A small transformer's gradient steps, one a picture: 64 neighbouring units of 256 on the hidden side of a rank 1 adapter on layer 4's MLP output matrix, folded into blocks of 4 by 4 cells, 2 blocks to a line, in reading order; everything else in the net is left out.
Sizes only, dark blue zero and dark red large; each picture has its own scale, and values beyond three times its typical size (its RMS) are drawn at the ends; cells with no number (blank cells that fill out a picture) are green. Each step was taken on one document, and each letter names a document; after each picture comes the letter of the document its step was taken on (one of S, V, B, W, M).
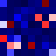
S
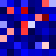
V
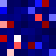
S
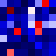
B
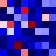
V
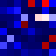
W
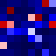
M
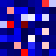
V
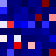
S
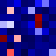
B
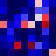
S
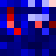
M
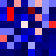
B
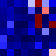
B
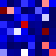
V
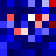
M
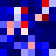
V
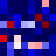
S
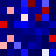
W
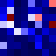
M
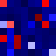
S
